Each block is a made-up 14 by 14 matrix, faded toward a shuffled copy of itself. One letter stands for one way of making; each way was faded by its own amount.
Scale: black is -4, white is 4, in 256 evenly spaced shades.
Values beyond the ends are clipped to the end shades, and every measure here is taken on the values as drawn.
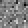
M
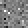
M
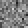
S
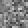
S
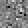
M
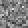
S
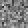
S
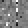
M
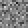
S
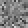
S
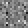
M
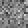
S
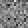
S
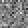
S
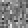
M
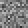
S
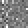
M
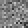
S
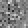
M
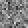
S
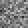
S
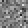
S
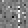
M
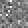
M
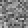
S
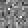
M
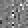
M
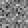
M
